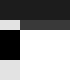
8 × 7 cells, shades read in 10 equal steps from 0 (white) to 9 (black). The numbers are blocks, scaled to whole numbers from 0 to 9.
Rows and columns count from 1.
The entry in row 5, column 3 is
0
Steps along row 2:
same same same same same same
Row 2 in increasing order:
8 8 8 8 8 8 8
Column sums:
46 46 23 23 23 23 23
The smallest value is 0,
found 25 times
